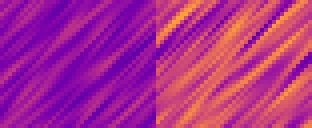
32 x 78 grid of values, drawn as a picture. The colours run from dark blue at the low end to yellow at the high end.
The table splits into one row of 2 panels. Panel 1,1: low, slanting up to the right. Panel 1,2: middling, slanting up to the right, strong in contrast.
